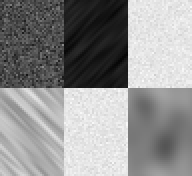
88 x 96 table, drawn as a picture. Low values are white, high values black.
It is made of 2 by 3 panels. Panel 1,1: high, fine-grained. Panel 1,2: very high, slanting up to the right, faint in contrast. Panel 1,3: very low, fine-grained, faint in contrast. Panel 2,1: low, slanting down to the right. Panel 2,2: very low, fine-grained, faint in contrast. Panel 2,3: middling, smooth.
